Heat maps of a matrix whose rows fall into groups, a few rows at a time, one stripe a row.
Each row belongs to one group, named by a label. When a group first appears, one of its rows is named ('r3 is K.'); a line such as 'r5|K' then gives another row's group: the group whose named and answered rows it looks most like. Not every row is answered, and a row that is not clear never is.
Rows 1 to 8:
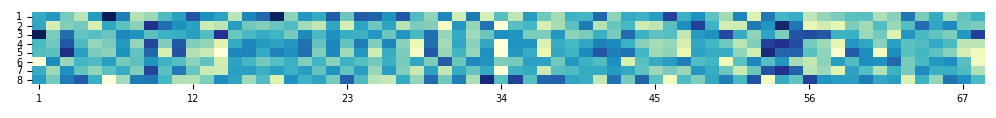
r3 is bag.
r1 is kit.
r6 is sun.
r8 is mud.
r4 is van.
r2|van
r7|van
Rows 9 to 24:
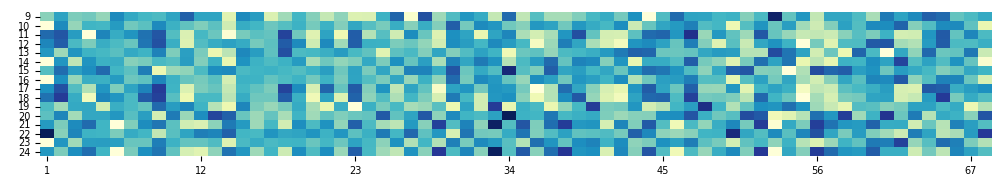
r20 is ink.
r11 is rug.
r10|sun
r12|rug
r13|van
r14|sun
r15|ink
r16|sun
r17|rug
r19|van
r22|bag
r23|sun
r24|mud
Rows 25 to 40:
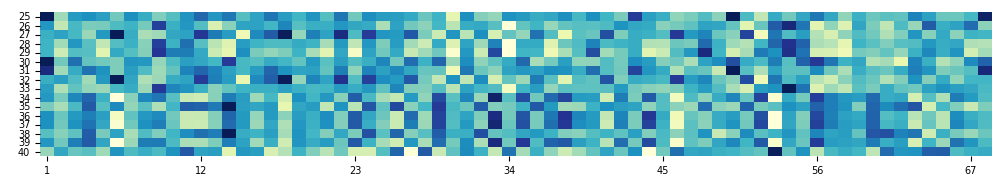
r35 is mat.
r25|bag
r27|kit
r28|van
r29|van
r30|bag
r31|bag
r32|kit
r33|van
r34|mud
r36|mud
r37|mud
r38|mat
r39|mud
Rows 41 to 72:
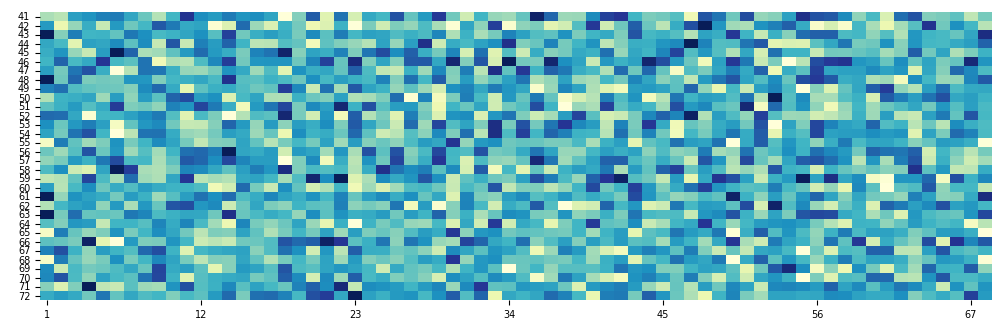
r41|mat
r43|bag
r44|ink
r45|kit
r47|mud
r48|bag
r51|kit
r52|rug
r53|mud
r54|mud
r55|sun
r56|mat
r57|mat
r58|kit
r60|van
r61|bag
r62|kit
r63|bag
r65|sun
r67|rug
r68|sun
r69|van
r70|rug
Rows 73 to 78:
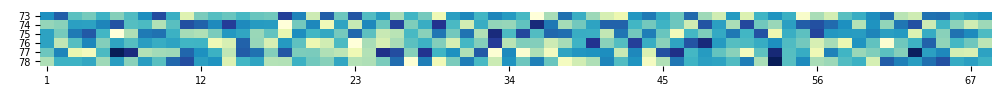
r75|mud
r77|kit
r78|kit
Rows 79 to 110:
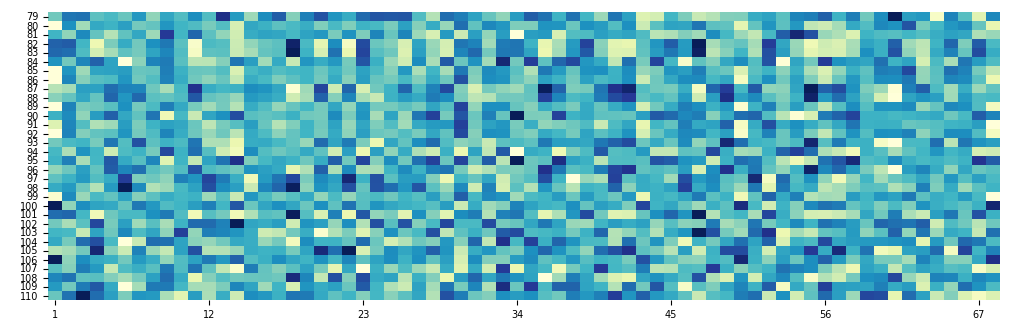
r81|van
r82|rug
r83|rug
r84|mud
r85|sun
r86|sun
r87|mat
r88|mat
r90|ink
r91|sun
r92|sun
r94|van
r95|ink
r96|mat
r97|kit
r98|kit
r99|sun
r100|bag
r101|rug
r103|ink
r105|mat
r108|rug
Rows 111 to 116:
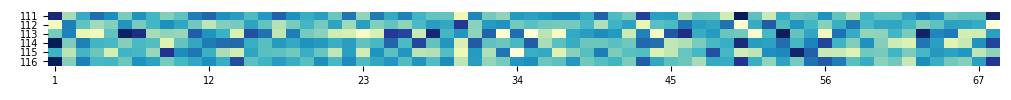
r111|bag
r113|kit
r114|bag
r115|van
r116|bag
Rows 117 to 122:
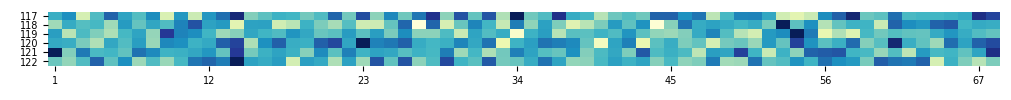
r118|kit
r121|bag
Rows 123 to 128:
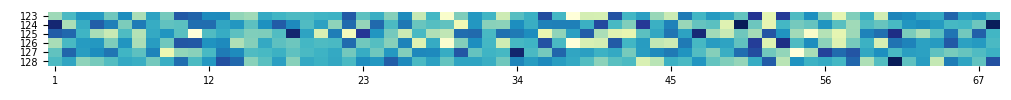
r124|bag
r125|rug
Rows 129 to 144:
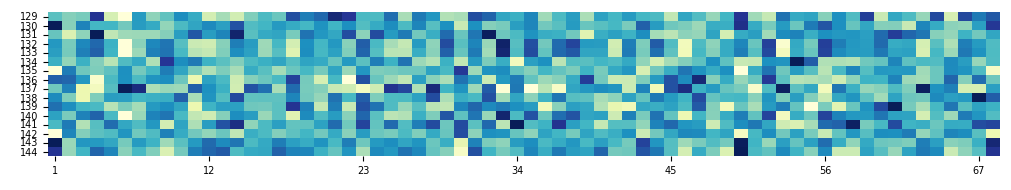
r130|bag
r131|mat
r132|mud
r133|mud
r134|van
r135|sun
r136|rug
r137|kit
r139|rug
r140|mud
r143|bag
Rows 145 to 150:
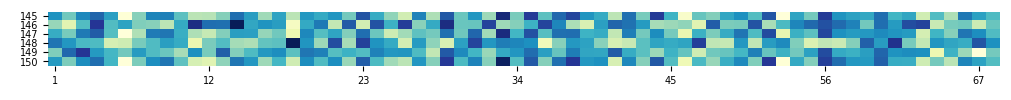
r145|mud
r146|mat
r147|mud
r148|rug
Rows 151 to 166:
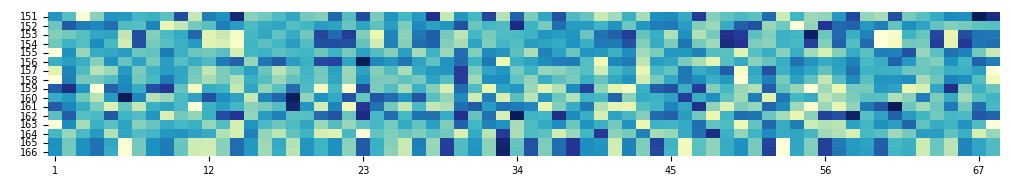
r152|ink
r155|sun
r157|sun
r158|sun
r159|rug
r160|kit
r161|rug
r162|ink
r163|sun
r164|van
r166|mud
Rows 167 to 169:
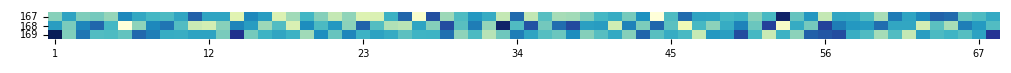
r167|kit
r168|mud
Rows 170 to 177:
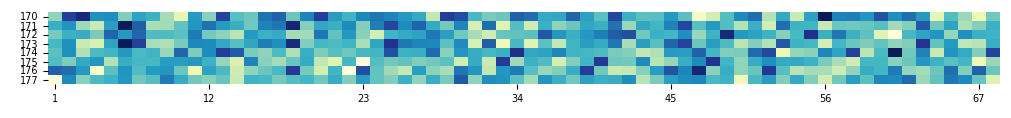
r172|mat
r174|ink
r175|van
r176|rug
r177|sun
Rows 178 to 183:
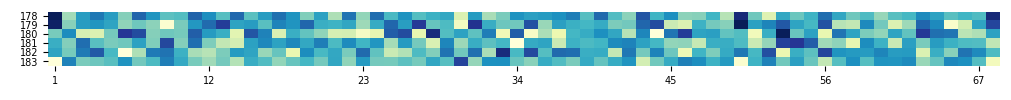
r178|bag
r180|kit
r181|van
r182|mud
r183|sun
